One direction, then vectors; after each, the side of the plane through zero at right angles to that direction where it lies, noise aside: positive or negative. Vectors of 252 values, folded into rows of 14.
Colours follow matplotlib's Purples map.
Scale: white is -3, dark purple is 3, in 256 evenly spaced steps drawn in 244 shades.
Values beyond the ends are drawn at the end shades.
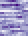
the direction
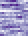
positive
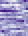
negative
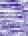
positive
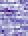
negative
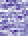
positive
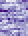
negative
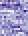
positive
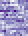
negative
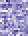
positive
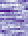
negative
